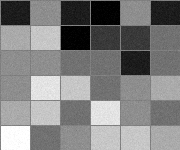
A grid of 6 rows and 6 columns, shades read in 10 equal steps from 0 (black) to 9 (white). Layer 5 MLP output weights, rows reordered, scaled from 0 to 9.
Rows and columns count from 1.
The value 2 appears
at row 2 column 4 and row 2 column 5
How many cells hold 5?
8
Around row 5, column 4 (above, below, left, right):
4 7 4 5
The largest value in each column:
9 8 7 8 7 6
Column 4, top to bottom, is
0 2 4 4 8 7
